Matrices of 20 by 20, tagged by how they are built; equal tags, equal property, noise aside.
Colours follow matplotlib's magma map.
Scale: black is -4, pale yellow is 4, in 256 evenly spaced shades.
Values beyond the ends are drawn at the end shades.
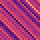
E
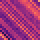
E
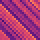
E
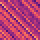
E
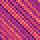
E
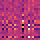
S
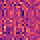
S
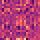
S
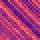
E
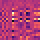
S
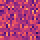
S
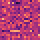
S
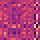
S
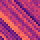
E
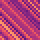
E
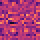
S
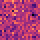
S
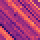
E
